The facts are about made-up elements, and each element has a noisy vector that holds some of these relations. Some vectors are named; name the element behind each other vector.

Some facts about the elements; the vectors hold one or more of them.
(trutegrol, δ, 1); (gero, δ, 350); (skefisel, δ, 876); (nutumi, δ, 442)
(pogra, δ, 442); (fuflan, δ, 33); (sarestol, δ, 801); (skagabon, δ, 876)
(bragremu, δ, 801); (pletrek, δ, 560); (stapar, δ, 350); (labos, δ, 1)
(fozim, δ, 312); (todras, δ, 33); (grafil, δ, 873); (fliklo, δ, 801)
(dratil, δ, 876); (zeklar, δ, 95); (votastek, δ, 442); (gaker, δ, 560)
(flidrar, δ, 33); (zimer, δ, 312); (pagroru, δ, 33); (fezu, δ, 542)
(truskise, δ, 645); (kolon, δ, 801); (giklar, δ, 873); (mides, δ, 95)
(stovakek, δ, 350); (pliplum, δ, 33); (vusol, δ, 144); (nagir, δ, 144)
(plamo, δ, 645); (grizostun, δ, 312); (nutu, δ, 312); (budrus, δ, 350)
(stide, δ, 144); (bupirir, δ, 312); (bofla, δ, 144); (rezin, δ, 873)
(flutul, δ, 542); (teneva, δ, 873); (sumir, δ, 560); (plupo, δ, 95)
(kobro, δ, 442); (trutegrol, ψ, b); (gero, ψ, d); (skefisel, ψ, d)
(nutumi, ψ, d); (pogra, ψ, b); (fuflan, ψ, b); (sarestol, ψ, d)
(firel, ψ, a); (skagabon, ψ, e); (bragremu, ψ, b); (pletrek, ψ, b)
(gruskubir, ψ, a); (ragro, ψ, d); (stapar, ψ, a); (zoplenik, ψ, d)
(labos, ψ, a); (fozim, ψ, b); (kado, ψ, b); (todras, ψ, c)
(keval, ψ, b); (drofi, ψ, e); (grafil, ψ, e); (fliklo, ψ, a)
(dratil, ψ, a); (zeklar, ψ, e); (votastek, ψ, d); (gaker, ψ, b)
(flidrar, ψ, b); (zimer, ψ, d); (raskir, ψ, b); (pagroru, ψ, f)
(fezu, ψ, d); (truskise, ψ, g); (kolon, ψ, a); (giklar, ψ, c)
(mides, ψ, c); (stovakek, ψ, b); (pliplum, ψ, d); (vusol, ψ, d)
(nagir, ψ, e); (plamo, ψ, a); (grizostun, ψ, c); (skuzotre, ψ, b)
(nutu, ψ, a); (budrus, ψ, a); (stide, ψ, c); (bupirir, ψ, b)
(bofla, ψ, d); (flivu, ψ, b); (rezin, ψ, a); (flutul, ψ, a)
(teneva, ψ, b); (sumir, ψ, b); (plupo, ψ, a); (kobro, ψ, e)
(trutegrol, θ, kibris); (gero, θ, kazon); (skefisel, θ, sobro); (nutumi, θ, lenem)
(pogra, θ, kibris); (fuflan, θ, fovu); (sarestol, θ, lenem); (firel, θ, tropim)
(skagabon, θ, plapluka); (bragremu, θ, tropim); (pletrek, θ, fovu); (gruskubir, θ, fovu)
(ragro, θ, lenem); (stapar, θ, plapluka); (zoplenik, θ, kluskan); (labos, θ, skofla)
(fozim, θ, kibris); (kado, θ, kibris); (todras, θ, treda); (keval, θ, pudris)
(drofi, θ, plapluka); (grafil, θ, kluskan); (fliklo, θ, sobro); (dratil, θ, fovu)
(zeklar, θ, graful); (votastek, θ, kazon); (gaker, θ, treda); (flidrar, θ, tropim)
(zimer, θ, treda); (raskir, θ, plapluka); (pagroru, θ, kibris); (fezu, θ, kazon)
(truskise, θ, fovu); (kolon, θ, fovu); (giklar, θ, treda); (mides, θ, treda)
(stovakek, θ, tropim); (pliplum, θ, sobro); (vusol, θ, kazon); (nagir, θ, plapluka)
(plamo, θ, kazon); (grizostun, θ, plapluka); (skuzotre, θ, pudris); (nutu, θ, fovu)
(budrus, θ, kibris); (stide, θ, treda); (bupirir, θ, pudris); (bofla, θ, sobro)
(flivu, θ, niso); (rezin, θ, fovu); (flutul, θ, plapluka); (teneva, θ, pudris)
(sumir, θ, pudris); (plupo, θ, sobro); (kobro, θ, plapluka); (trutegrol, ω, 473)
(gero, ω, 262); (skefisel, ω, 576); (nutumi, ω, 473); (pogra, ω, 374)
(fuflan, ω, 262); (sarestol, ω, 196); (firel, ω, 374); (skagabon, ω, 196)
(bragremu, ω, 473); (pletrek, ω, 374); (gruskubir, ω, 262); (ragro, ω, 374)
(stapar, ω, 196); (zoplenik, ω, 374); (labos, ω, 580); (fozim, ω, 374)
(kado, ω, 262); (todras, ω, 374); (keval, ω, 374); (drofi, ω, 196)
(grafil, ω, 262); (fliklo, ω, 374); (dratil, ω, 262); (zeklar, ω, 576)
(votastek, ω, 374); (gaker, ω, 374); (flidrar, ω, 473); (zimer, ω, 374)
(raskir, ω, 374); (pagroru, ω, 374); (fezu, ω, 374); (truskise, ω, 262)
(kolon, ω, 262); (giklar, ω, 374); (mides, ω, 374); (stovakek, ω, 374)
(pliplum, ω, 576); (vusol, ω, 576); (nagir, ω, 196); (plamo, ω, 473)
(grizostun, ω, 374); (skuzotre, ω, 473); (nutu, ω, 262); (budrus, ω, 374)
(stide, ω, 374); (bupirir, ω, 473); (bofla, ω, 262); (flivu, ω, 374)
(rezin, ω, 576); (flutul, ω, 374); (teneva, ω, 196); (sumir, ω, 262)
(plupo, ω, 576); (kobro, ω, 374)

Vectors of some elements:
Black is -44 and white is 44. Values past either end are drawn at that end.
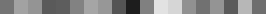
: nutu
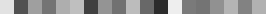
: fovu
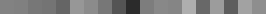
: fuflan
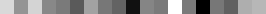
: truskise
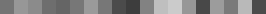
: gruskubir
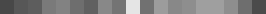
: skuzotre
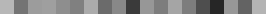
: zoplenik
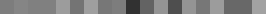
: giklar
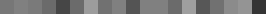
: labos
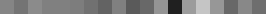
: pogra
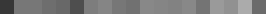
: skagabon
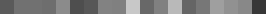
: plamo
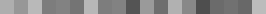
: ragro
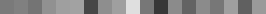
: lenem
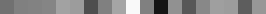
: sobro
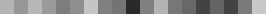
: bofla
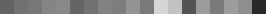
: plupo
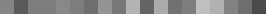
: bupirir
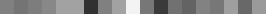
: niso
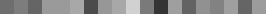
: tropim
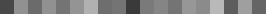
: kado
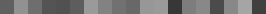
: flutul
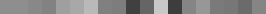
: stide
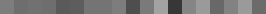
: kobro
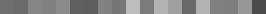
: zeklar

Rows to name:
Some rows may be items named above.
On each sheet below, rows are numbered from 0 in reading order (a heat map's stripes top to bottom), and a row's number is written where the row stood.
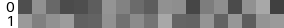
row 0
flutul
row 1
pagroru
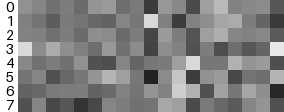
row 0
stovakek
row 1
trutegrol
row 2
stovakek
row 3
votastek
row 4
rezin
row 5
grizostun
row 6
plupo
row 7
stapar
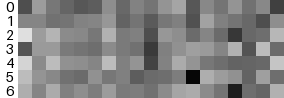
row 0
budrus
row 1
todras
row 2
fezu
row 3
grafil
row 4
zimer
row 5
pletrek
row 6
sarestol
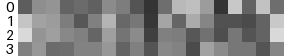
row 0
dratil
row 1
gero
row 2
votastek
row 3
todras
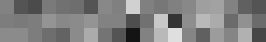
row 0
flidrar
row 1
fozim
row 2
kolon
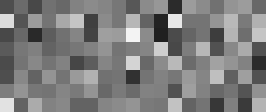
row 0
raskir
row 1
fovu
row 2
plapluka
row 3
nagir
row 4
plamo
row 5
kado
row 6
todras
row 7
nutumi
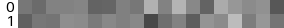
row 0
zeklar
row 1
teneva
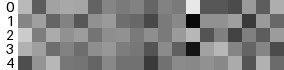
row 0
skefisel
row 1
sumir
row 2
vusol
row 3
gaker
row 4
grafil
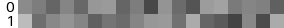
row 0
stovakek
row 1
pliplum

